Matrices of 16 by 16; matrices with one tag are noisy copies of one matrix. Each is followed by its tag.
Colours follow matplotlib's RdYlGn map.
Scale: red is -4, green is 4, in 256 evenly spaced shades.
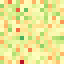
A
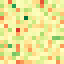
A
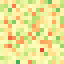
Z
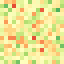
Z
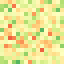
Z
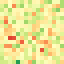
Z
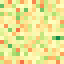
A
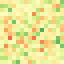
Z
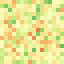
Z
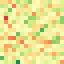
Z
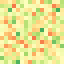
Z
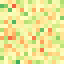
Z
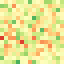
Z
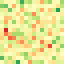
Z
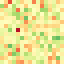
A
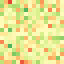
A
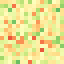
Z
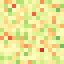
Z
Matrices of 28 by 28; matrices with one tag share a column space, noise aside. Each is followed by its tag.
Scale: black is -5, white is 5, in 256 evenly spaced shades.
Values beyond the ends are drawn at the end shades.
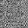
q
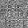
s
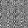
q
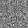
q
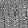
s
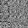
q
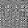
s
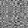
q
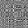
s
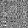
q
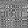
s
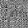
s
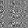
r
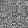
q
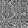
q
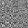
r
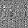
s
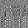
s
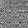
r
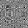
s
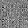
s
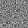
r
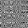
r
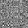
q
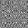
r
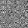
r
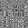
s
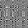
s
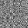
q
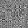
s
